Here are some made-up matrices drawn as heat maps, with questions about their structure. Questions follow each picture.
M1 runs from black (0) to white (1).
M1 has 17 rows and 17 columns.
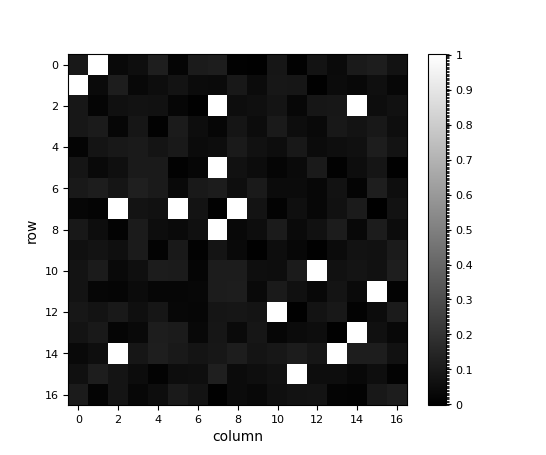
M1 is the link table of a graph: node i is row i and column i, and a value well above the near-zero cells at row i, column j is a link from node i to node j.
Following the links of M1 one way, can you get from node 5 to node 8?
yes
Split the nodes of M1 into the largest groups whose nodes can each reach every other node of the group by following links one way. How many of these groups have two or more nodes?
4
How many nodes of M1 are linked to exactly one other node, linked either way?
9
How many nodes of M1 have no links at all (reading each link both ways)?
5
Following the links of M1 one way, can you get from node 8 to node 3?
no
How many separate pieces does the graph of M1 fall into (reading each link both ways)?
9
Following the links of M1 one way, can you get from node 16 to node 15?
no
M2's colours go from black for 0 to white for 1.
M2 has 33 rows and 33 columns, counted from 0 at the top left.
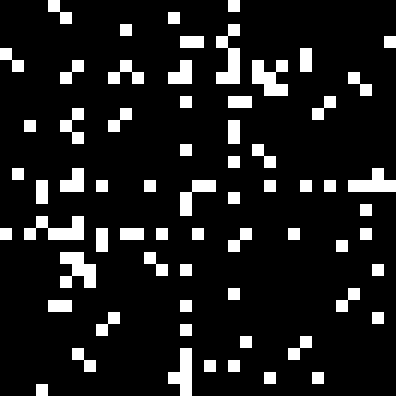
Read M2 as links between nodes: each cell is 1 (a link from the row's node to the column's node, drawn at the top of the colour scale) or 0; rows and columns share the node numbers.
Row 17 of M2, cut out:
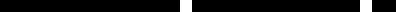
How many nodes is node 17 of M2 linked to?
2
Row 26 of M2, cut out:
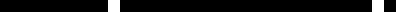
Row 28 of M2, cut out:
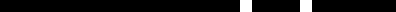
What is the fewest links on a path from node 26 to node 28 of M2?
4
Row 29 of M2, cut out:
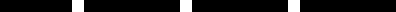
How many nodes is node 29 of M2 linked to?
3
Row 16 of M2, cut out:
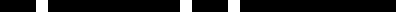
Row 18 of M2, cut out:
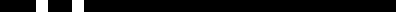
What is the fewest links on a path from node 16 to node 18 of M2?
2
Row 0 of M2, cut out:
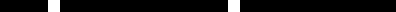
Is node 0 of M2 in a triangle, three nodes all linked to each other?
yes
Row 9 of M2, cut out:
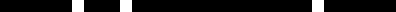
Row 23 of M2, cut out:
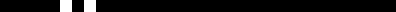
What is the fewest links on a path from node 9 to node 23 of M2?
3
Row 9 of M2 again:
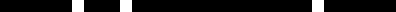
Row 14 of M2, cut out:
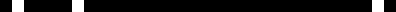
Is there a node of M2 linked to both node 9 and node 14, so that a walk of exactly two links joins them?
yes
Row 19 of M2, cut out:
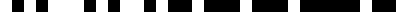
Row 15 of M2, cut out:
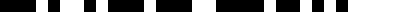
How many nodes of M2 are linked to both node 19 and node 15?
5
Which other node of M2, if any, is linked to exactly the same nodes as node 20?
none
